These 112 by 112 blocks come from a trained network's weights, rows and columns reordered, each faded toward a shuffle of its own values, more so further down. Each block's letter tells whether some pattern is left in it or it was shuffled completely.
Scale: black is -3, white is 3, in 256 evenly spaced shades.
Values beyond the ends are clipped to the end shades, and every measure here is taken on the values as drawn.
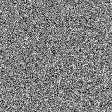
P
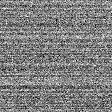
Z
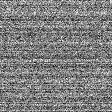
Z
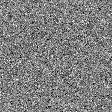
P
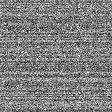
Z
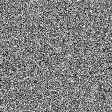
P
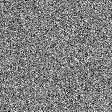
Z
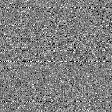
Z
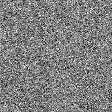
Z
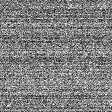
Z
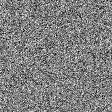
P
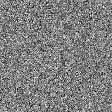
Z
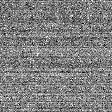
Z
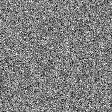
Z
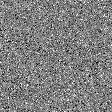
P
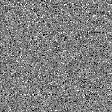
Z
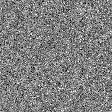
P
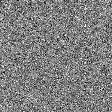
Z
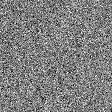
P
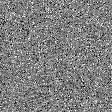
P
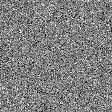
P
